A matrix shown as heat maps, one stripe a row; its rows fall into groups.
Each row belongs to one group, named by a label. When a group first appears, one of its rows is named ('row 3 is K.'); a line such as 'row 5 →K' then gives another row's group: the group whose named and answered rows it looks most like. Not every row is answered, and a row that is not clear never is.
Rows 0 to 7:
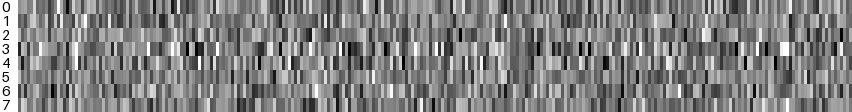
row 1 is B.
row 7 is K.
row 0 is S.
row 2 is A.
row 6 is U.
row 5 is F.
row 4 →U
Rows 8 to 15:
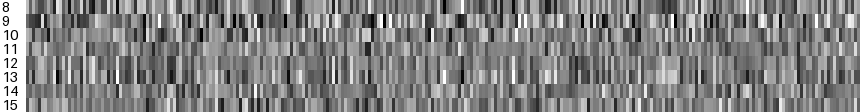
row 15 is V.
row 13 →B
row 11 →U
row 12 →B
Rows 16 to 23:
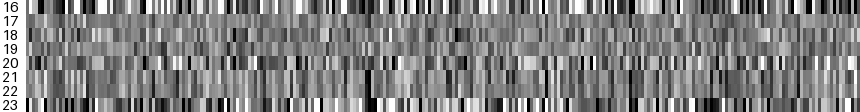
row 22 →U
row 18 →A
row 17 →U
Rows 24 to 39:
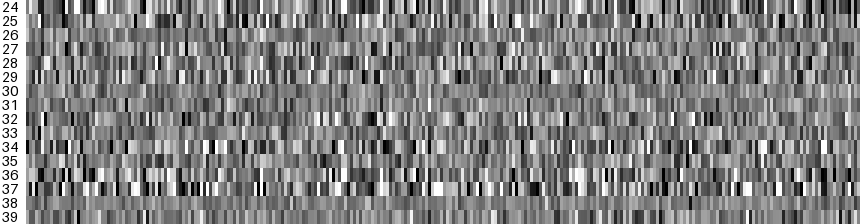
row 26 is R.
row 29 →A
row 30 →B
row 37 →F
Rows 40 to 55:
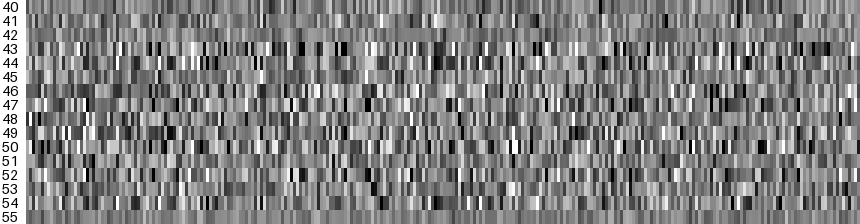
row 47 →U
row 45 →R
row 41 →F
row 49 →B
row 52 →U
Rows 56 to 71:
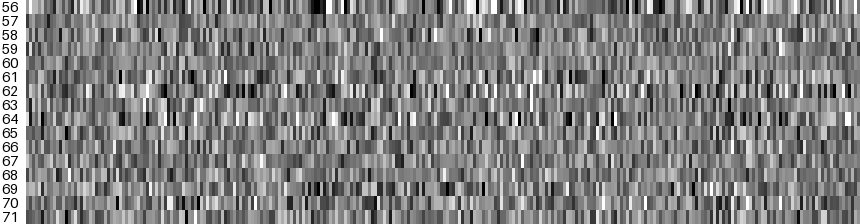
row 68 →B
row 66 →F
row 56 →K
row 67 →R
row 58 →F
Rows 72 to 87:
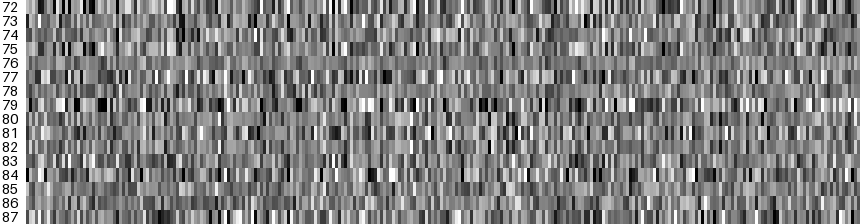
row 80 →U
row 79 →B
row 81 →V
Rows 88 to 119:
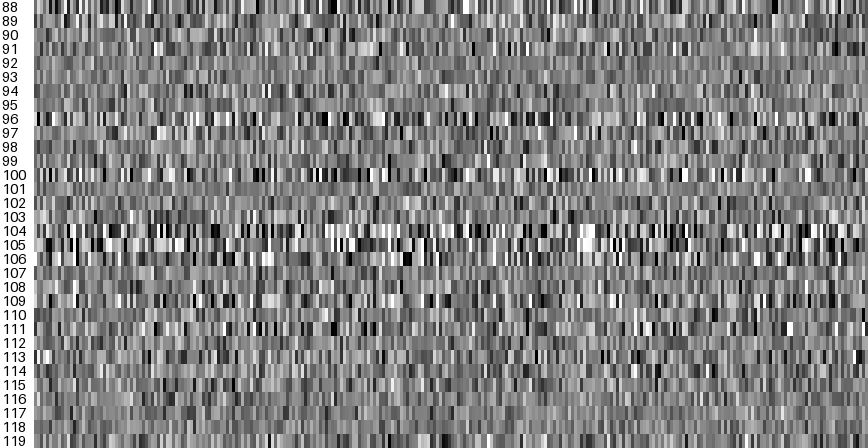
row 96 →A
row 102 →U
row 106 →R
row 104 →F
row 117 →K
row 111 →V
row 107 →V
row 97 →A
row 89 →B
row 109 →R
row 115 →R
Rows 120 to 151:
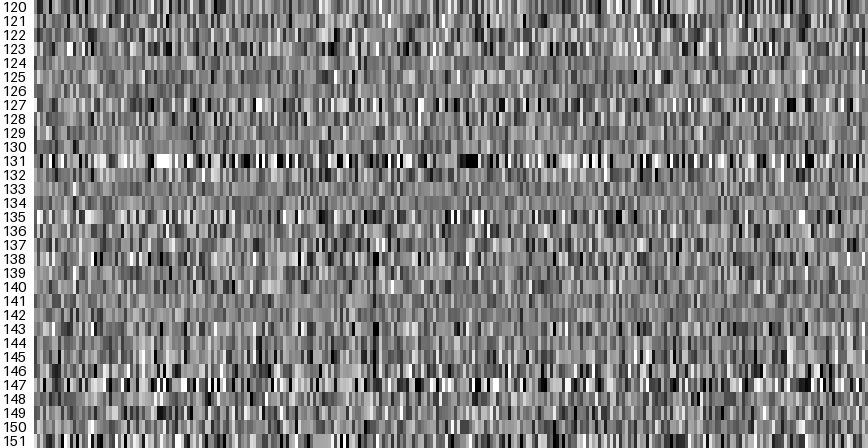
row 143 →U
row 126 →B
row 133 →S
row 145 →V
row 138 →U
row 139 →S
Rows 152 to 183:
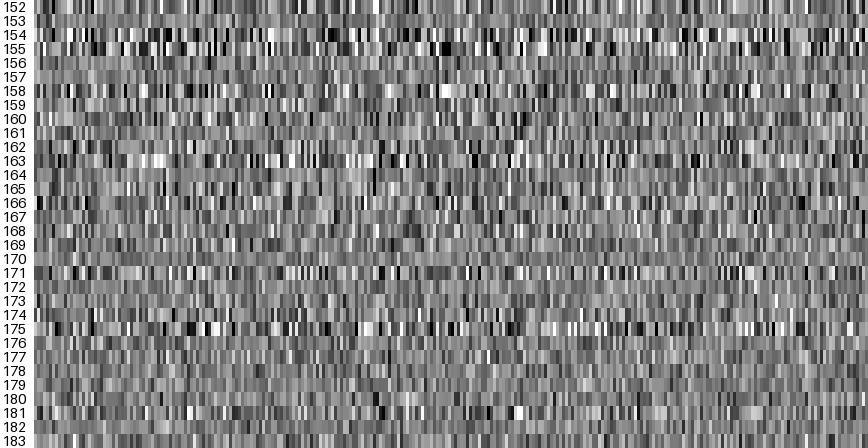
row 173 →A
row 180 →U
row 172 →F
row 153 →A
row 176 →B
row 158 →F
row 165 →R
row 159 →K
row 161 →U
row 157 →K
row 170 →S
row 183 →S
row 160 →V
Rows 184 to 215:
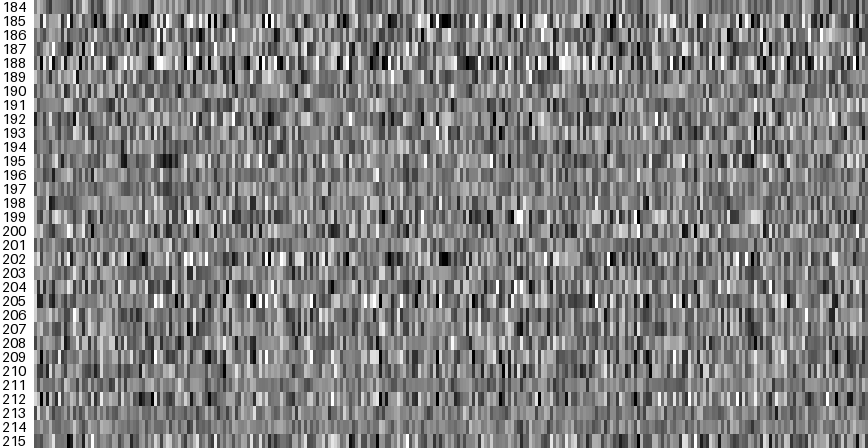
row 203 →S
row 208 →B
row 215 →U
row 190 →B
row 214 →S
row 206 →S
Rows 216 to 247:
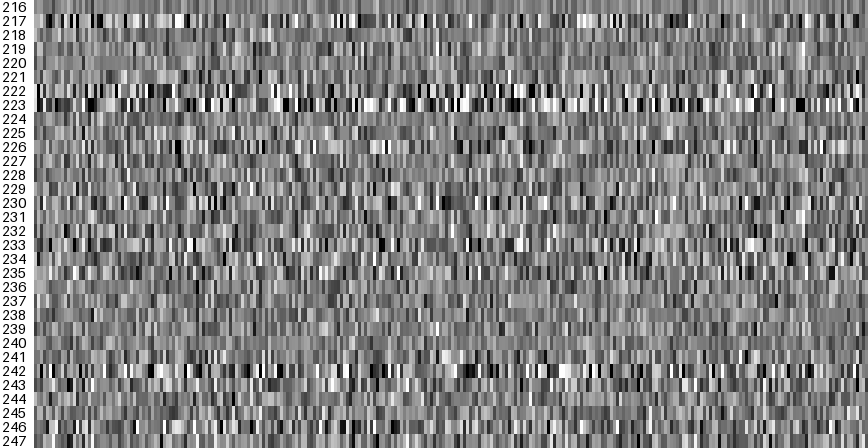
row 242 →A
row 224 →B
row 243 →U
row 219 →K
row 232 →B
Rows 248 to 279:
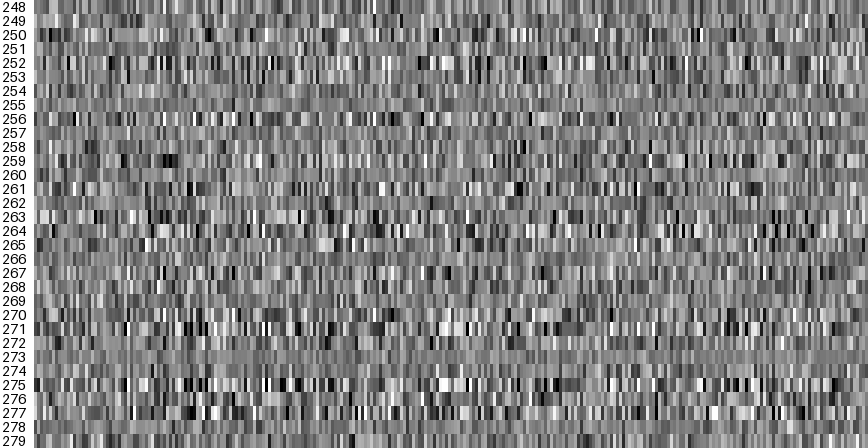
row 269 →B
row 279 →B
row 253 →F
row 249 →S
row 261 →S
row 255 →R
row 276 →R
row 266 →F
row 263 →U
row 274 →K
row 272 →K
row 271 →F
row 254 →V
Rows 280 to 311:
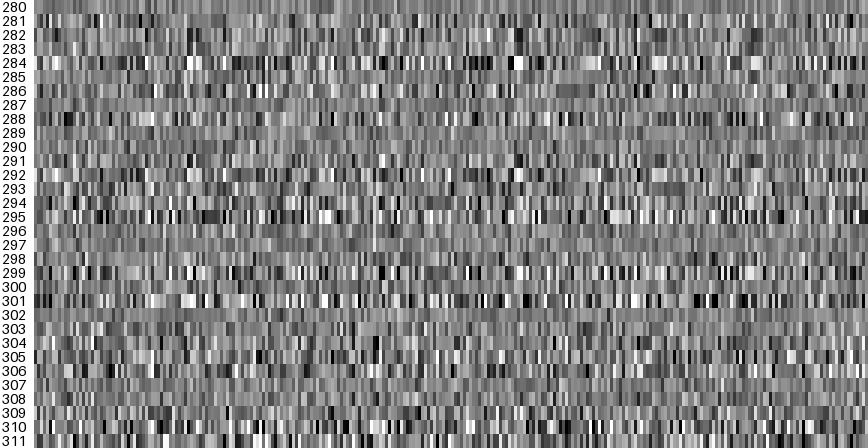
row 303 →B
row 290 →R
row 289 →B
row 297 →R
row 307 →A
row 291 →S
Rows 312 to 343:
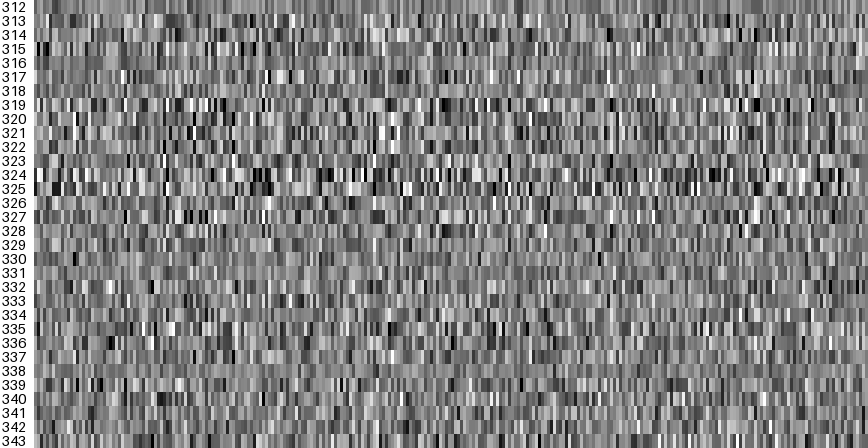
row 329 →R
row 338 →U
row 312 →S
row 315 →A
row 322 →R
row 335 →V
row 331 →A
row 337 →R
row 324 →K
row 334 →F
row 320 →R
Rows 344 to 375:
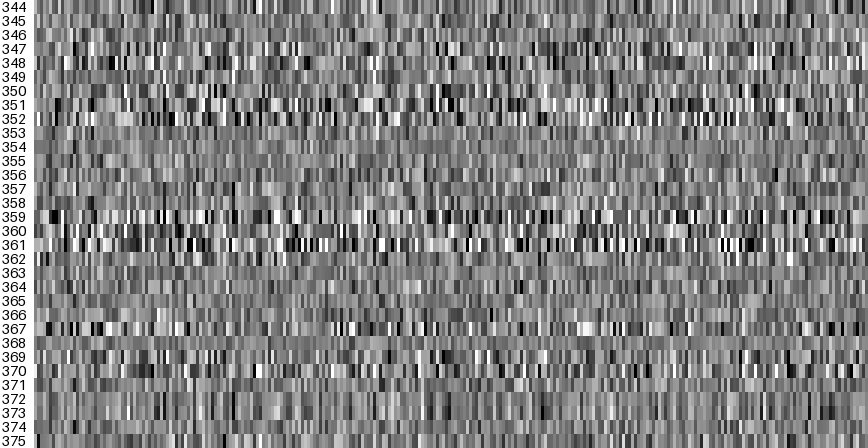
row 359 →R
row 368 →B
